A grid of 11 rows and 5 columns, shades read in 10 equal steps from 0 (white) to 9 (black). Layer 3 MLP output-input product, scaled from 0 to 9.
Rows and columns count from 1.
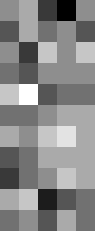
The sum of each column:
50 44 51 44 43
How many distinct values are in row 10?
5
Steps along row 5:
down up down same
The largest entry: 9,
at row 1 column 4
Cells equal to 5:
11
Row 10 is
3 2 8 6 5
